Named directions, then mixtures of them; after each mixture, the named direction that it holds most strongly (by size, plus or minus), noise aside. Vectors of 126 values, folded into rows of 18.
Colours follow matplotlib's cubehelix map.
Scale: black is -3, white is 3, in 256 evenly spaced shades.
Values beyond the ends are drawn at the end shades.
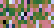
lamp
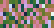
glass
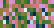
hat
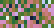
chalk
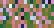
chalk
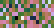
chalk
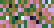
chalk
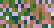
chalk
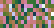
glass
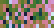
lamp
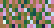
hat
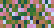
chalk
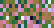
chalk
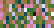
hat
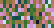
chalk
